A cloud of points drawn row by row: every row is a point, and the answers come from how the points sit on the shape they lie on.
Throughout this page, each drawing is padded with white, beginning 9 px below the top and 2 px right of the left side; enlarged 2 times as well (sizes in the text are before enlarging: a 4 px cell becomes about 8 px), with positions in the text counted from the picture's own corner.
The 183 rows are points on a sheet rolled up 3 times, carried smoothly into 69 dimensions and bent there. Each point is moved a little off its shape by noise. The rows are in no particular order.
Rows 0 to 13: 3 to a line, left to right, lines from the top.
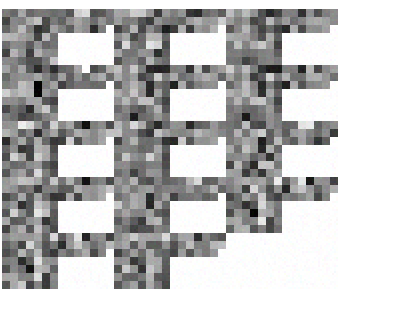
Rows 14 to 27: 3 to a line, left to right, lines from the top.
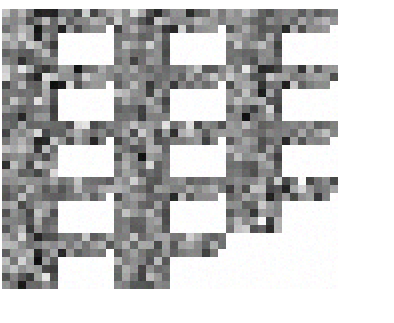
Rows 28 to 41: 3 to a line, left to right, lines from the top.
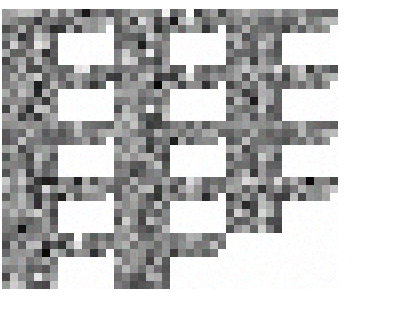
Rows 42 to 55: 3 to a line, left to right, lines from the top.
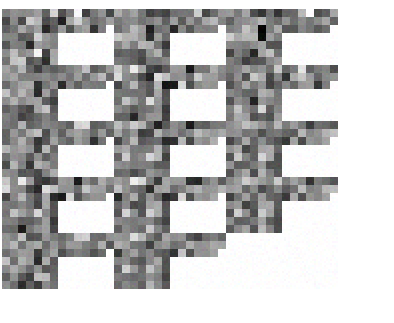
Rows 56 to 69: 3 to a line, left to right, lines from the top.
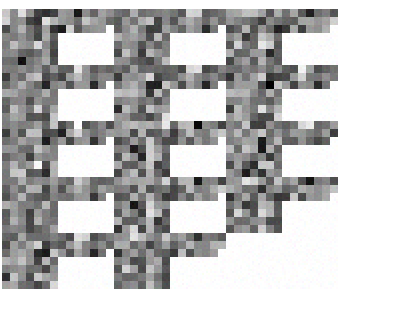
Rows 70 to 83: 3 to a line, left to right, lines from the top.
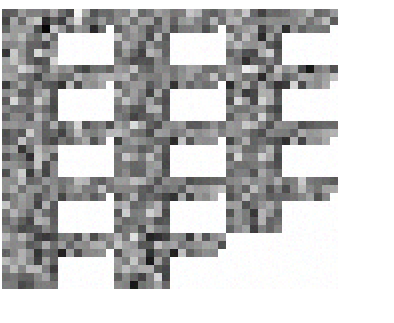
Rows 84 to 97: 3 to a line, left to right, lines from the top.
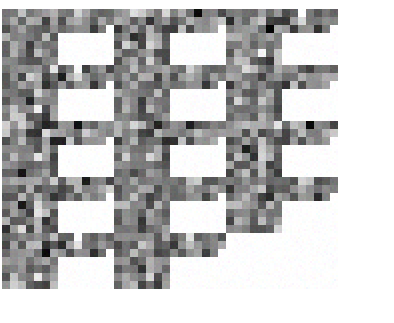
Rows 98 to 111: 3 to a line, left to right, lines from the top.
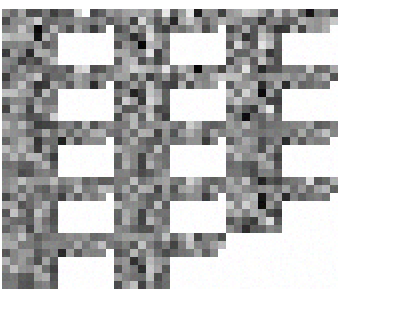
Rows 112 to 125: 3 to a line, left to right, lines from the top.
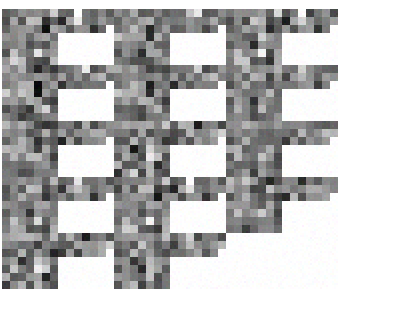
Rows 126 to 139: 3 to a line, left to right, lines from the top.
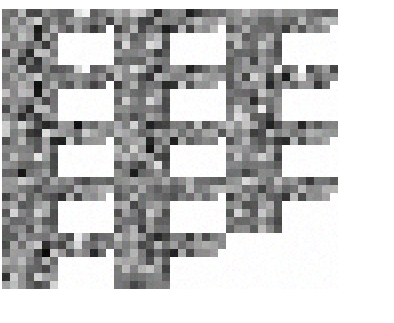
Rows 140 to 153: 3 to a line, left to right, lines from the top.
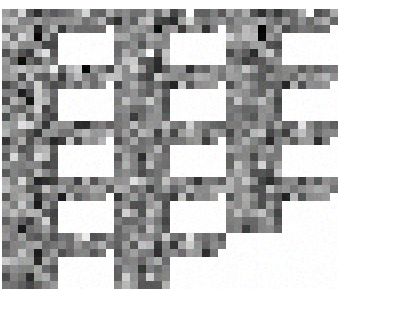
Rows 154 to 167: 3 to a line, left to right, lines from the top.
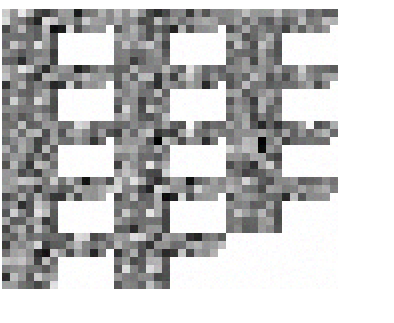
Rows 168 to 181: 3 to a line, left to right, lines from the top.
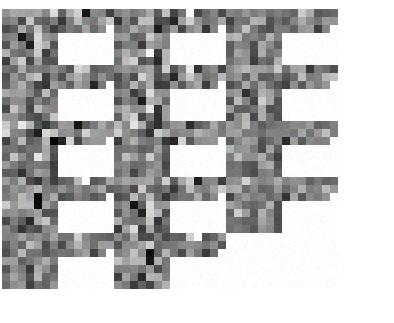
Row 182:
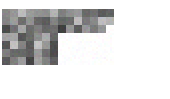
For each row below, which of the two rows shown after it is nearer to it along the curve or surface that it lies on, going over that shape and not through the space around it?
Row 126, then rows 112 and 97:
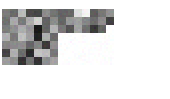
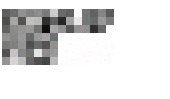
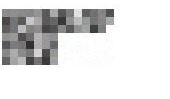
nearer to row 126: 112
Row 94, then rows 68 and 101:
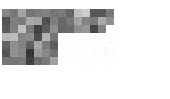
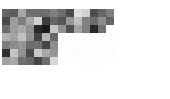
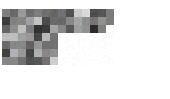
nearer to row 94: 101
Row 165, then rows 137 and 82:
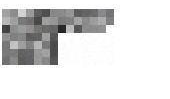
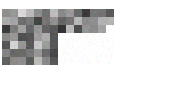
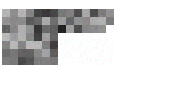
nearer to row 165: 137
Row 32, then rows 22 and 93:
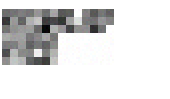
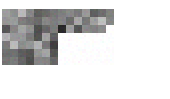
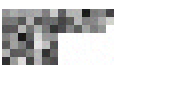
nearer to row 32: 93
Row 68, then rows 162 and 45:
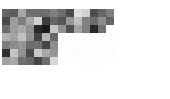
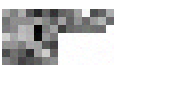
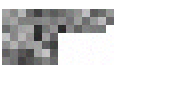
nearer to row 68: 162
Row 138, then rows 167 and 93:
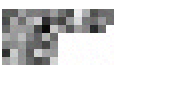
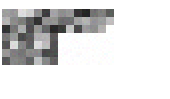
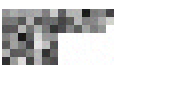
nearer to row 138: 93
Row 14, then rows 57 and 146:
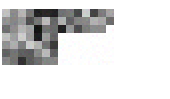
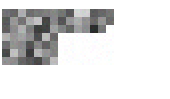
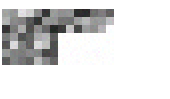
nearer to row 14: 146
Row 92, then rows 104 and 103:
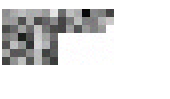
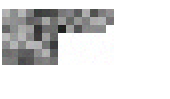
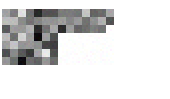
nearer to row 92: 104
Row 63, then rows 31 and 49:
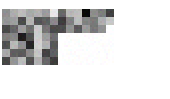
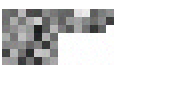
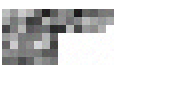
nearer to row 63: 49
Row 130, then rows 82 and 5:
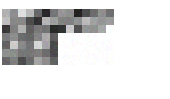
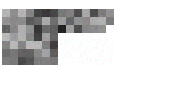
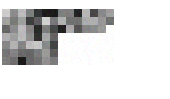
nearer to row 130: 82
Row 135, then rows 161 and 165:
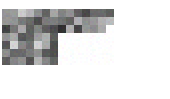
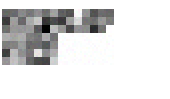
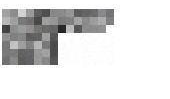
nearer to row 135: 165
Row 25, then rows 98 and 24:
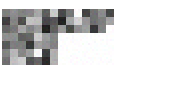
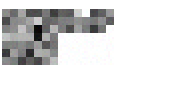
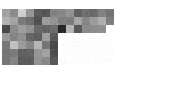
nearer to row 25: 98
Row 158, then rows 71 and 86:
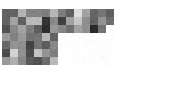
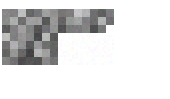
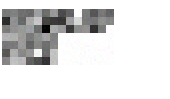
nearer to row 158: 71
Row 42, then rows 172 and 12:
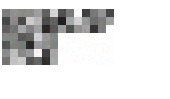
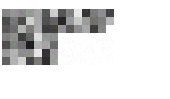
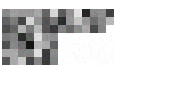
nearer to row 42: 172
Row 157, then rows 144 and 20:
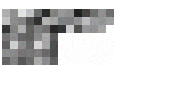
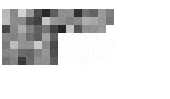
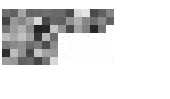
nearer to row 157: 144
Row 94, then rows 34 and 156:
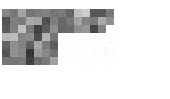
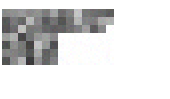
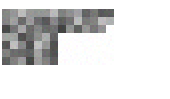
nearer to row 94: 34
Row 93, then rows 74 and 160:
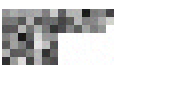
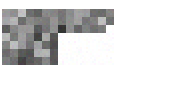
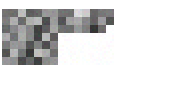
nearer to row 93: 160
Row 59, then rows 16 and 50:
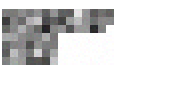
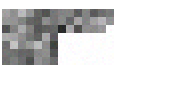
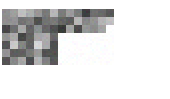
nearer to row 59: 50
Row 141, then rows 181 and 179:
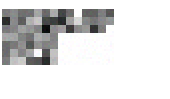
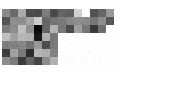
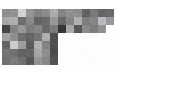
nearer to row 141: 181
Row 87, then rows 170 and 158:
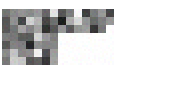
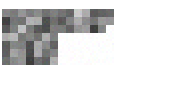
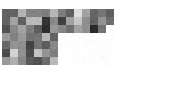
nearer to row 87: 158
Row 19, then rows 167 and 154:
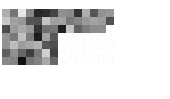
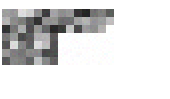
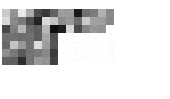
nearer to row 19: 154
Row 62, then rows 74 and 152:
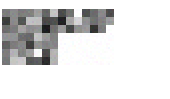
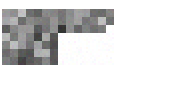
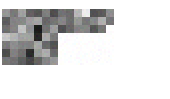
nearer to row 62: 152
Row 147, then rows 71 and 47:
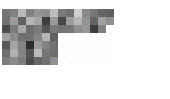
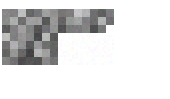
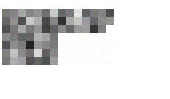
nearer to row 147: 71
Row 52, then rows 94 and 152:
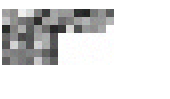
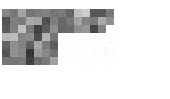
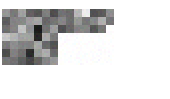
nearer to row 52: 152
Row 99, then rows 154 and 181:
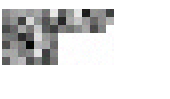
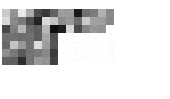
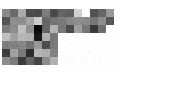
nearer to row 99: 181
